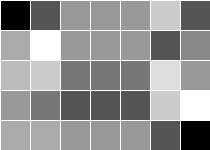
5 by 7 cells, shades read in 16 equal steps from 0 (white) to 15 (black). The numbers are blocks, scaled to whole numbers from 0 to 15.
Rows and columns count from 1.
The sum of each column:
35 26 36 36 36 28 38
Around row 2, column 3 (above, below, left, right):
6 8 0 6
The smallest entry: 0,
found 2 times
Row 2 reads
5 0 6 6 6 10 7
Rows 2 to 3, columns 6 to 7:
10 7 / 2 6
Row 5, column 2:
5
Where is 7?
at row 2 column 7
